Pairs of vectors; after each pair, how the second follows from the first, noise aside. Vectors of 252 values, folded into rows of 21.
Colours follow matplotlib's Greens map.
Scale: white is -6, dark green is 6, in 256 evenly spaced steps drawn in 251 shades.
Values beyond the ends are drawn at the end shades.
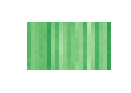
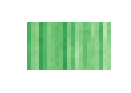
wrapped around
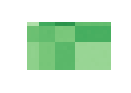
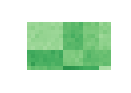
reversed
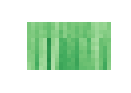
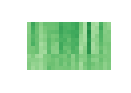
reversed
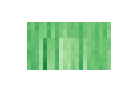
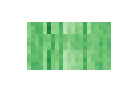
wrapped around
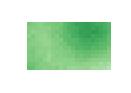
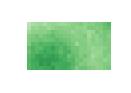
reversed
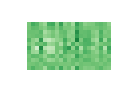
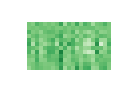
reversed
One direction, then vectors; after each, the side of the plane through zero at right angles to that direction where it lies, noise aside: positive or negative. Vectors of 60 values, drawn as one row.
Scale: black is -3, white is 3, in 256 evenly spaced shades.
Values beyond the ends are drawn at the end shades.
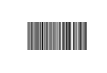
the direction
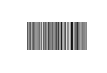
negative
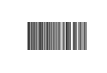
positive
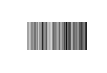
positive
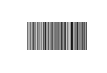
negative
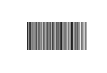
negative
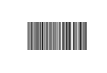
positive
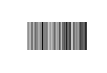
positive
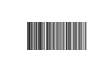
positive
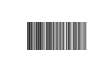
positive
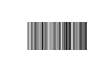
positive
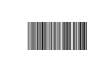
positive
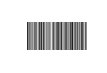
negative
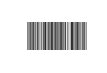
negative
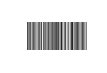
negative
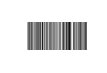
positive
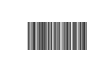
positive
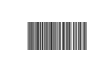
positive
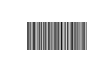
negative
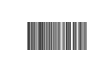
positive
